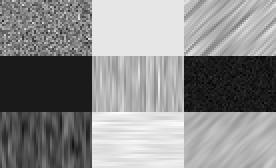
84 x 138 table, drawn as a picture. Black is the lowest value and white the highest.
The table splits into 3 rows of 3 panels. Panel 1,1: middling, fine-grained, strong in contrast. Panel 1,2: very high, flat. Panel 1,3: high, slanting up to the right. Panel 2,1: very low, flat. Panel 2,2: high, streaked downward. Panel 2,3: very low, fine-grained, faint in contrast. Panel 3,1: low, streaked downward. Panel 3,2: very high, streaked across, faint in contrast. Panel 3,3: high, slanting up to the right, faint in contrast.
